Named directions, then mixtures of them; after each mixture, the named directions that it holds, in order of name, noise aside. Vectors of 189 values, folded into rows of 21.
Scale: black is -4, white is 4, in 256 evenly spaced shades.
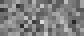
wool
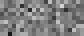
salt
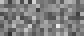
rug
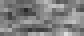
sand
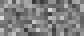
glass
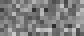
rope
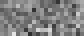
glass, rope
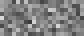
glass, rug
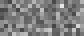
rope, salt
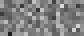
rope, rug, salt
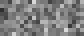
rope, rug, wool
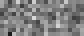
rug, salt, wool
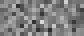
rope, wool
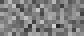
rope, rug, wool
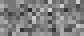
glass, salt, sand
